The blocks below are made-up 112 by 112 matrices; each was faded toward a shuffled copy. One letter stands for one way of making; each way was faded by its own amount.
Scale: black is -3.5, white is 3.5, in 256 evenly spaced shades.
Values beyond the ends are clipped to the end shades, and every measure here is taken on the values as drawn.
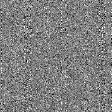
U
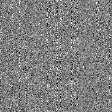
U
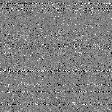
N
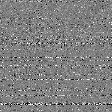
N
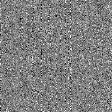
U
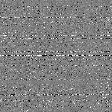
N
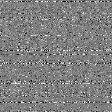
N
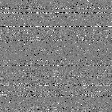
N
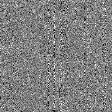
U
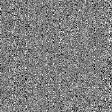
U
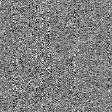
U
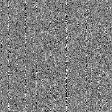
U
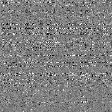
N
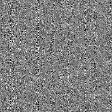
U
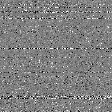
N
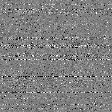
N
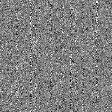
U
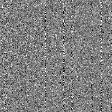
U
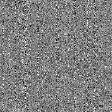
U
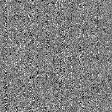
U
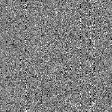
U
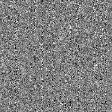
U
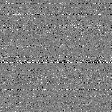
N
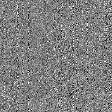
U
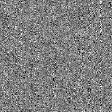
U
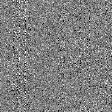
U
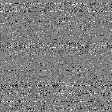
N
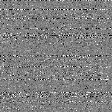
N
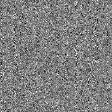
U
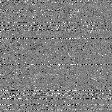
N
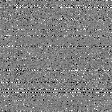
N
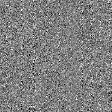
U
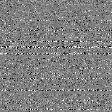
N
